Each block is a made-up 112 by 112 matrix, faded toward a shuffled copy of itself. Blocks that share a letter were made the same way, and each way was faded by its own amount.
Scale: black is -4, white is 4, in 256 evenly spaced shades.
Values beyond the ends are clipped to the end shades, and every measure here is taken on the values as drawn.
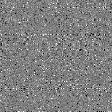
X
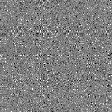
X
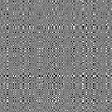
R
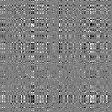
R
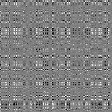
R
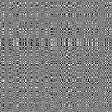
R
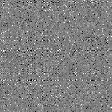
X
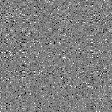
X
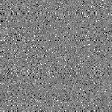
X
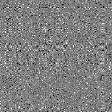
X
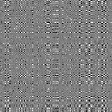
R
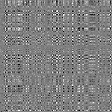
R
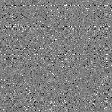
X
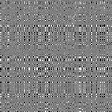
R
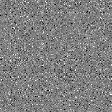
X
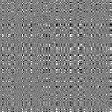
R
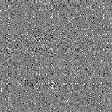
X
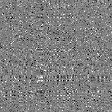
X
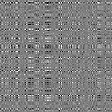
R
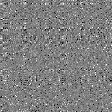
X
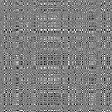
R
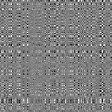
R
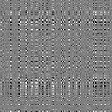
R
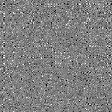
X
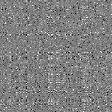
X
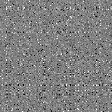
X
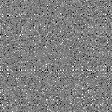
X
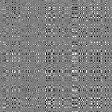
R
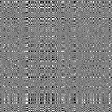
R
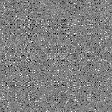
X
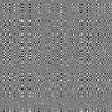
R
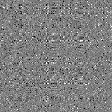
X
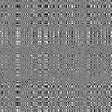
R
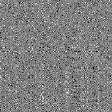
X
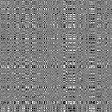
R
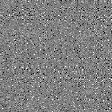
X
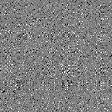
X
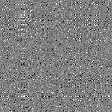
X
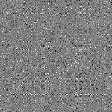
X
